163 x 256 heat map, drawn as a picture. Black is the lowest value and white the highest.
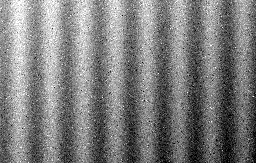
Ninth with the lowest average: bottom right. Histogram: bell-shaped. Slope: up to the top left. Mirror symmetry: none. Ninth with the highest average: top left. Stripes: upright, repeating 8 times.
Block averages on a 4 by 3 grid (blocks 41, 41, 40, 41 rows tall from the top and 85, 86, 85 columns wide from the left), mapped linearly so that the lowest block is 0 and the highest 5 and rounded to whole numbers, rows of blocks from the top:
543 / 432 / 321 / 210
